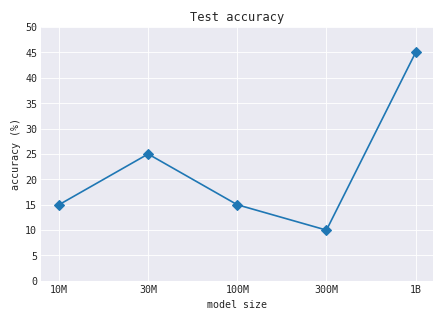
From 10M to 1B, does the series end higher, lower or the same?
higher
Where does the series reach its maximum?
1B
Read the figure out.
Title: Test accuracy
x-axis: model size, ticks 10M 30M 100M 300M 1B
y-axis: accuracy (%), ticks 0 5 10 15 20 25 30 35 40 45 50
Values:
15 25 15 10 45
